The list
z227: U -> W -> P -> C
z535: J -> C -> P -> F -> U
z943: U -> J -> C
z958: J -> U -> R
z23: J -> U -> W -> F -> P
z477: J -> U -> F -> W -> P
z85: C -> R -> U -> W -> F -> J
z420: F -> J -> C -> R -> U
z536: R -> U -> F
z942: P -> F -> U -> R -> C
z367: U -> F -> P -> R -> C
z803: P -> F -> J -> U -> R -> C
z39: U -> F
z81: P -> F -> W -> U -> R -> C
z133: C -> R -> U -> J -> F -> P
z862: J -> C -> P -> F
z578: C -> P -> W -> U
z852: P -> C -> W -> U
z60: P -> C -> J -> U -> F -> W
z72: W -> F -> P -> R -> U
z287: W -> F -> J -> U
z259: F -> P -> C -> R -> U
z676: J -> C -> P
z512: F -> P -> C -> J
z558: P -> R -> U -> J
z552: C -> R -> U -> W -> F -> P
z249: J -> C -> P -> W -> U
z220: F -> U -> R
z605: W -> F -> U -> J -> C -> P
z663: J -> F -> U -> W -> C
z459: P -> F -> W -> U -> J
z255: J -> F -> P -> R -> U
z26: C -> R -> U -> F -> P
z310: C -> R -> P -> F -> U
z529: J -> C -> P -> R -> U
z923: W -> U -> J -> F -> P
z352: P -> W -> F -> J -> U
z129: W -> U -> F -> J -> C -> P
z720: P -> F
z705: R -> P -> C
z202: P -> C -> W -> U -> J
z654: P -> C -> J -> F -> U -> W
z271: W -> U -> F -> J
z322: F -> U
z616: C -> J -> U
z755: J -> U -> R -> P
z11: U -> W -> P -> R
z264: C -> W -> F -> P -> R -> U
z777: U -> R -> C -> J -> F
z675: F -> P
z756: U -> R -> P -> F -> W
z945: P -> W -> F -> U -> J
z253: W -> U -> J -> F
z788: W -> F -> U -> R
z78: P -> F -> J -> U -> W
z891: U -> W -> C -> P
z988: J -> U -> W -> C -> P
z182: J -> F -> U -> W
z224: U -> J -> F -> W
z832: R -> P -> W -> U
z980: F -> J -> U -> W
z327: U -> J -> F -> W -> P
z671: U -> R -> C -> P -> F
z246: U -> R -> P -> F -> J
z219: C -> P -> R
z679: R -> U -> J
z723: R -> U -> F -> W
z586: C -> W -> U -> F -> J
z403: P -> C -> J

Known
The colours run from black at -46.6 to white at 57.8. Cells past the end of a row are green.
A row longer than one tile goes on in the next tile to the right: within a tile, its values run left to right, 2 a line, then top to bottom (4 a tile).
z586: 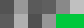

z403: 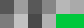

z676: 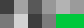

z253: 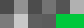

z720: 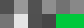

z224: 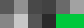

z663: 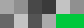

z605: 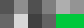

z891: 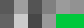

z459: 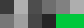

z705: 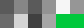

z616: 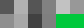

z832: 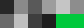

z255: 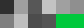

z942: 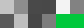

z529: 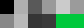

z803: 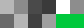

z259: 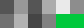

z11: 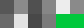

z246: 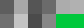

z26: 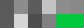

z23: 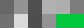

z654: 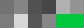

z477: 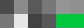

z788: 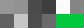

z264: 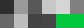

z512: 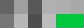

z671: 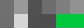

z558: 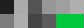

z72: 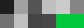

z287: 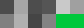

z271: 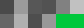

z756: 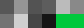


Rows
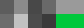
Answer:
z945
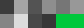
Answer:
z862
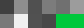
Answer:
z327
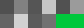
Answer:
z923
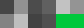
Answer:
z352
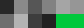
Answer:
z578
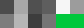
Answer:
z420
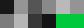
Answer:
z249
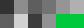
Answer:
z129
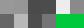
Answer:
z220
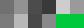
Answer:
z980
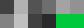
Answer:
z535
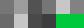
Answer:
z310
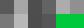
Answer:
z322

